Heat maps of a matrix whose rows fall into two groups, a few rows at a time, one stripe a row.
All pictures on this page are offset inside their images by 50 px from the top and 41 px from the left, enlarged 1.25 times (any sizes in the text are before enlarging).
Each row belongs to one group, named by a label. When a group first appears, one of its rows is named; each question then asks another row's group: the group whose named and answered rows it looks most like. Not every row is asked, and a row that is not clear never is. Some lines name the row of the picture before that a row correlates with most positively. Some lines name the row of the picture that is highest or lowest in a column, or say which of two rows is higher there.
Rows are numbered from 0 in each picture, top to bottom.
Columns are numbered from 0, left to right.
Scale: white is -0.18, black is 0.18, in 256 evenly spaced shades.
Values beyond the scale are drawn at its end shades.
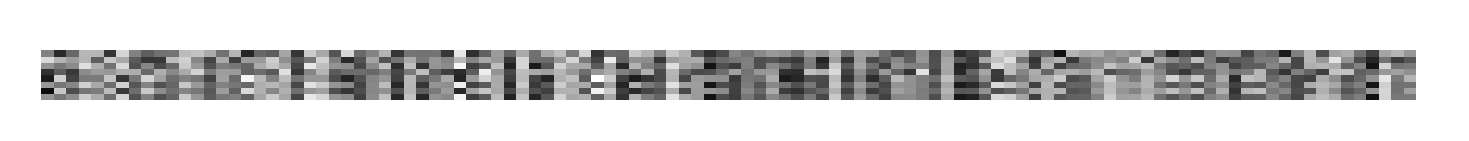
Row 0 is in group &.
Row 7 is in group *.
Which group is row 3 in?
&
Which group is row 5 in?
*
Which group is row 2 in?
*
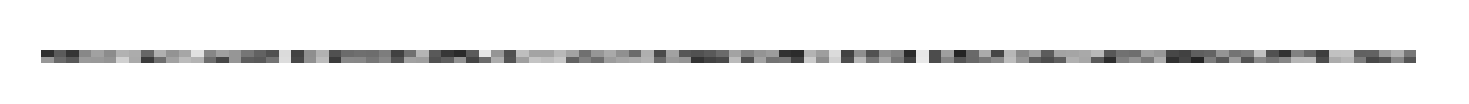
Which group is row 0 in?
&
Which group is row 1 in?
&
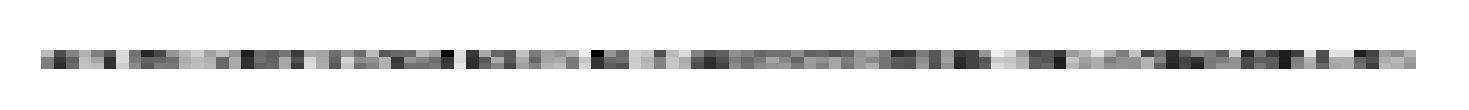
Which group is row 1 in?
&
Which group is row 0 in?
&
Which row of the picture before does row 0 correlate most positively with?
1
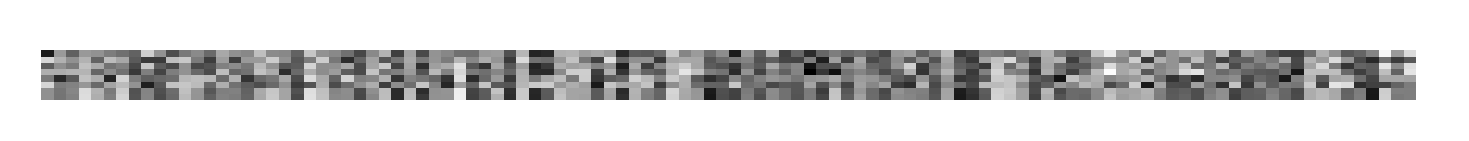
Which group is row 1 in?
*
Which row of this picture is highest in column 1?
4
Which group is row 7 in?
*
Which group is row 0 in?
*
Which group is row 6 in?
*
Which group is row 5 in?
&
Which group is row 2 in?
*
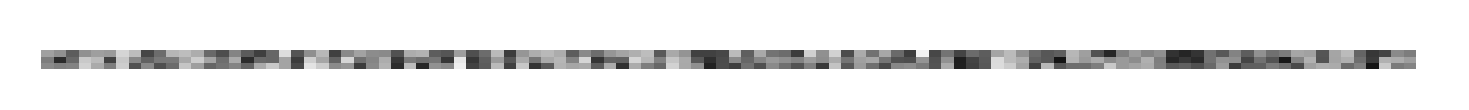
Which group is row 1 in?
&
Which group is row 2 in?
*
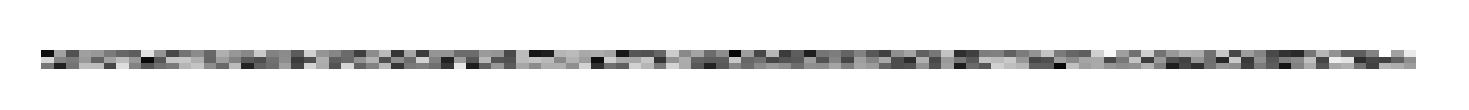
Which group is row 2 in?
&
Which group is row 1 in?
&
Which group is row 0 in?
*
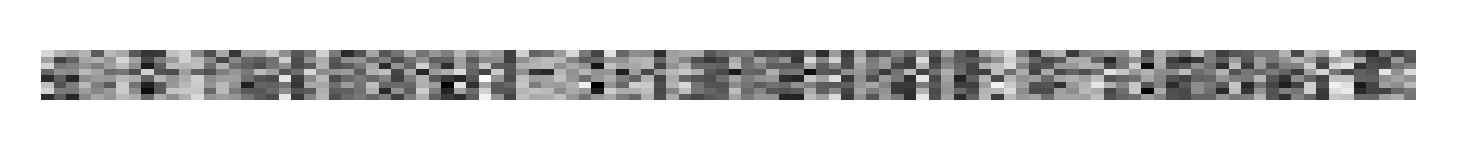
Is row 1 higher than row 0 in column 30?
No
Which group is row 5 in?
&
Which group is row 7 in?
&
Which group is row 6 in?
&
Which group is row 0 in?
*
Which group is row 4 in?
&
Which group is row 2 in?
&
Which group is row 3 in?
*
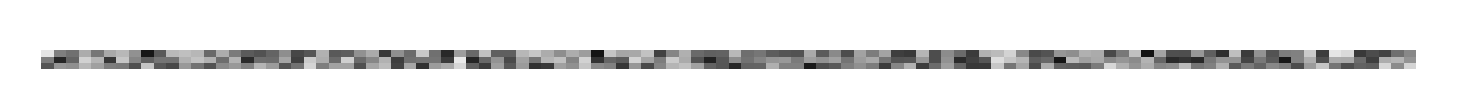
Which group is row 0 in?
&
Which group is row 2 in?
*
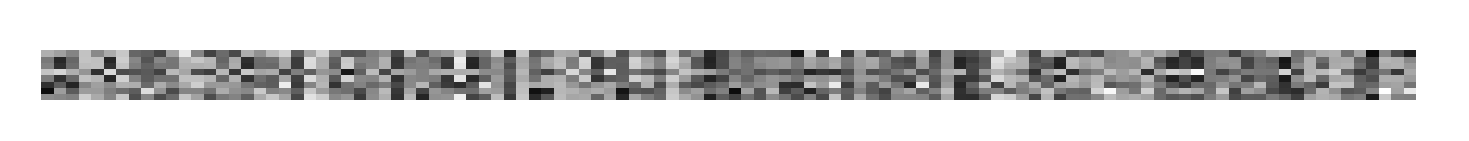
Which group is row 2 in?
&
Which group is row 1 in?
&
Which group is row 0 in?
*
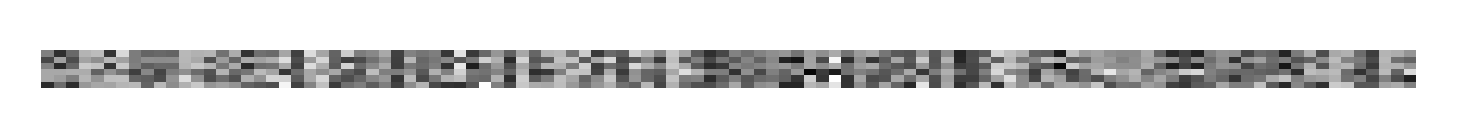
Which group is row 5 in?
&
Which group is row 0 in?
&
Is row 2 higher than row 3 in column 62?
No
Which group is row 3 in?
*
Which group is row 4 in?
*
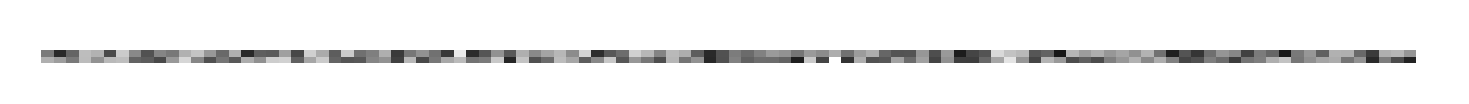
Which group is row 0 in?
&
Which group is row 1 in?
*
